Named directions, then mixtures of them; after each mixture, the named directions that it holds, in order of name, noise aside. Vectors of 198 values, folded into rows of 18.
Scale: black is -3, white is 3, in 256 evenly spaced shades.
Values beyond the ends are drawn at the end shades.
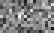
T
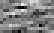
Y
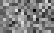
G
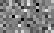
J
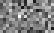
J, T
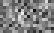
G, T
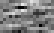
Y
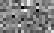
J, Y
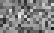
T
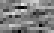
Y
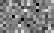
J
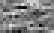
Y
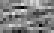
Y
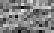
T, Y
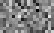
J, T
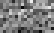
T, Y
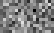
G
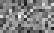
T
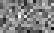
T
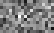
T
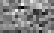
G, Y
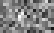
G, T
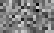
G, J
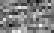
G, Y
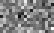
T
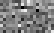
J, Y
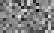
J, T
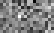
J, T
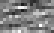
Y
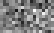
G, Y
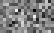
G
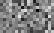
J, T
